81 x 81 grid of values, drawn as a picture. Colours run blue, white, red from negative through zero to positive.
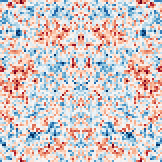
The left and right halves mirror each other. No single row or column stands out from its neighbours. No seam splits the table. The values follow a bell shape. No overall slope runs across the table. No regular stripes run through it. On average the colour sits 50% of the way up the scale.
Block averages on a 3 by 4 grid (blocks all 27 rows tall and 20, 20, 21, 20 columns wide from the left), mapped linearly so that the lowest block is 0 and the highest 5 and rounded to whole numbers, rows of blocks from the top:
1331
5005
1221
